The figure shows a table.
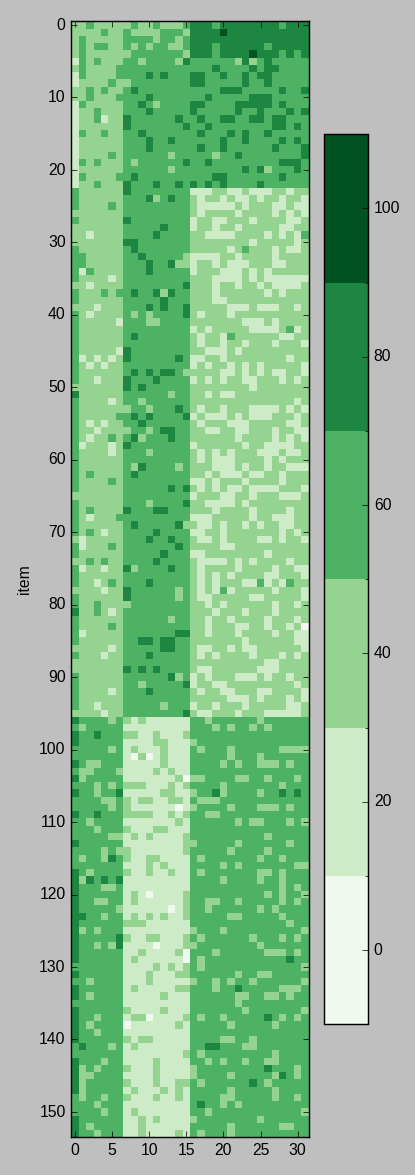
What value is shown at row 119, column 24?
60
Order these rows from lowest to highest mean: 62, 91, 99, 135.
62, 91, 135, 99
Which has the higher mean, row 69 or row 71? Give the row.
69
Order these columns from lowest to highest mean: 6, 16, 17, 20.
17, 20, 16, 6
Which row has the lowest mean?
35
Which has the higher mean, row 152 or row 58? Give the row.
152
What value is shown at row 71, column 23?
40
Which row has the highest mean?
2
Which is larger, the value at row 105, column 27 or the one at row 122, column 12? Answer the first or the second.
the first
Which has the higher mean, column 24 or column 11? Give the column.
24
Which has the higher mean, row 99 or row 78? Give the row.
99
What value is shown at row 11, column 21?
60
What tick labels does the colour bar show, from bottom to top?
0, 20, 40, 60, 80, 100
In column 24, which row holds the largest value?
4
